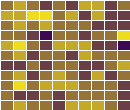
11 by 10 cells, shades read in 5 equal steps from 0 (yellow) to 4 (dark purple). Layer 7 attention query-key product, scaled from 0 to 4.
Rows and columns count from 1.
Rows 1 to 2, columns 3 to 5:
2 3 2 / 0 0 2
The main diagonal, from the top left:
2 1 2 4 1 3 3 1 2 3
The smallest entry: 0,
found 5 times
